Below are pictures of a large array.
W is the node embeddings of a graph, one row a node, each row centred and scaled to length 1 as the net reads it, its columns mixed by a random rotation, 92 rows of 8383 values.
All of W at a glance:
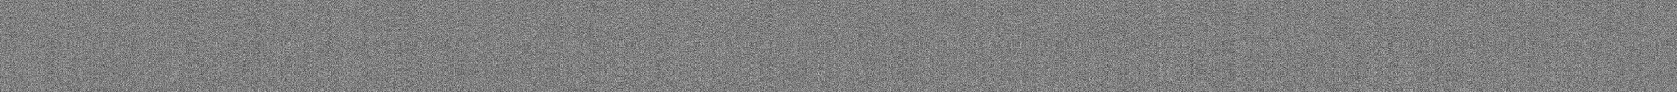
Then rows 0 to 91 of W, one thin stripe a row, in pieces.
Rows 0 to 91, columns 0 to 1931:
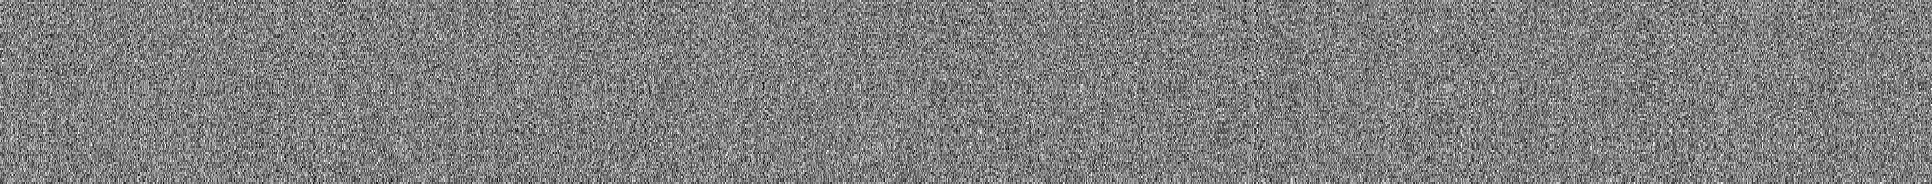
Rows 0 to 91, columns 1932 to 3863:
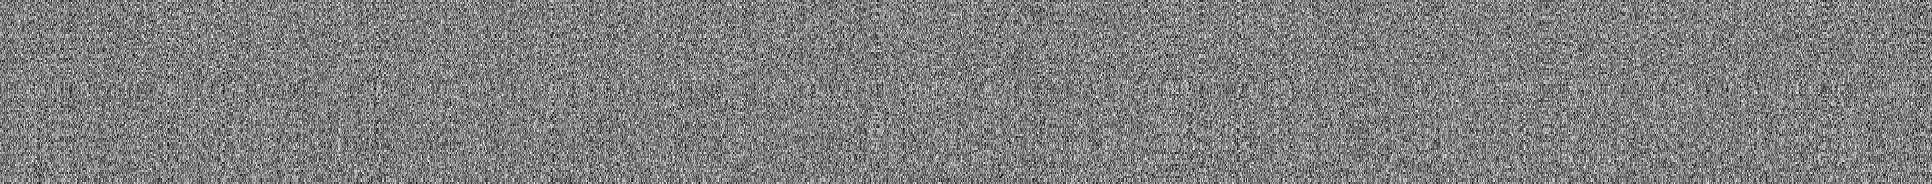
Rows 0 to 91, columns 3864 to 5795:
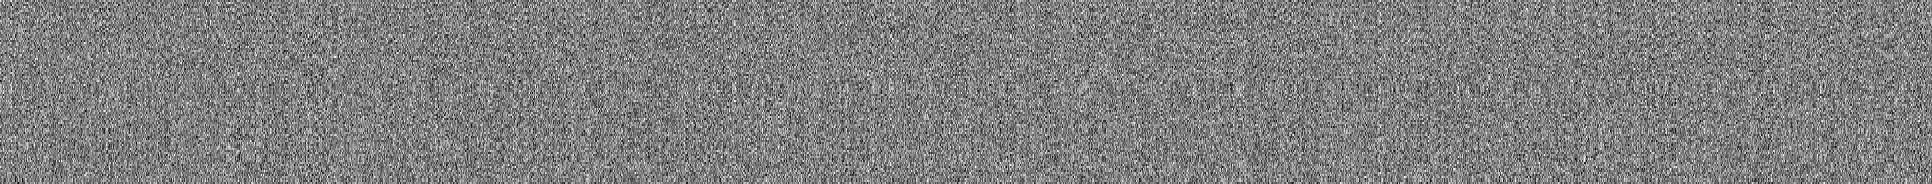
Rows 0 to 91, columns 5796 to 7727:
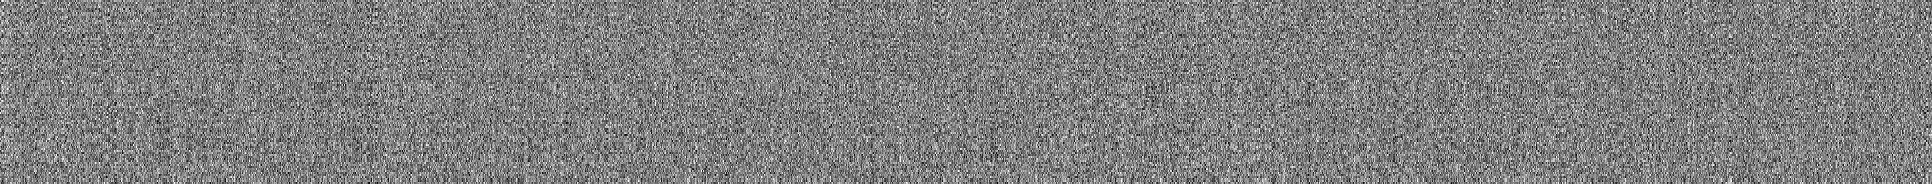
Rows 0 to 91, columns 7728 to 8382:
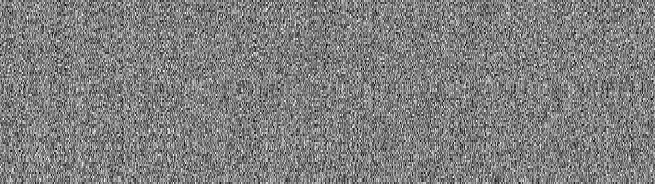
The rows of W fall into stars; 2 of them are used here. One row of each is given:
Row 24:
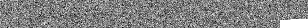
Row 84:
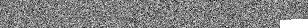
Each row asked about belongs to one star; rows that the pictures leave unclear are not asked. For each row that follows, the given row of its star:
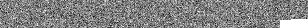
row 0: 24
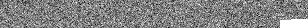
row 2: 84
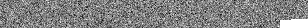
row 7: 24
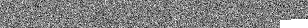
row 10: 24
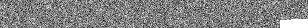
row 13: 84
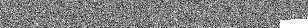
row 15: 24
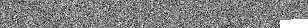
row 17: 84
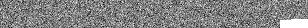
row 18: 84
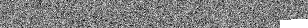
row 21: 24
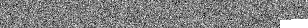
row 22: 84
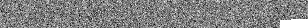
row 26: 24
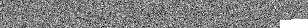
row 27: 84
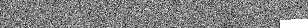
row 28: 84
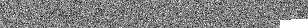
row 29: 24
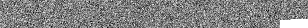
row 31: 24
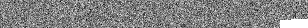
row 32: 84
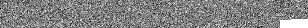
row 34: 24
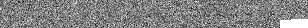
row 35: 84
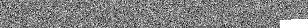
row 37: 84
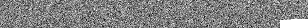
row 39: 84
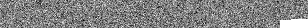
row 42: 24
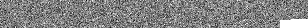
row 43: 24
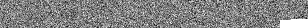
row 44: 24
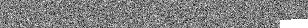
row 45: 24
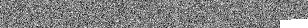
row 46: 24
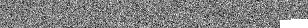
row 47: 84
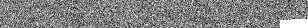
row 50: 24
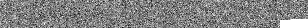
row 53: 24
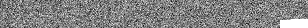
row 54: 84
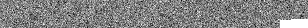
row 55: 24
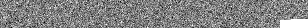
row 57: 84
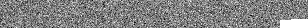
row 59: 84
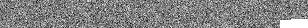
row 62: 24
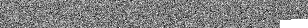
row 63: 24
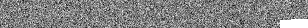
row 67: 84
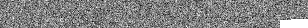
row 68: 24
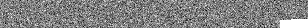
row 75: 24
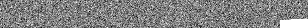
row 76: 84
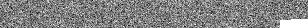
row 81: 24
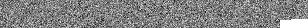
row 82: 84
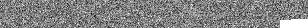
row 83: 24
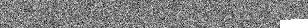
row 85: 84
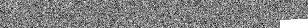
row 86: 24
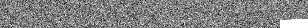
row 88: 84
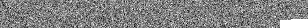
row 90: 84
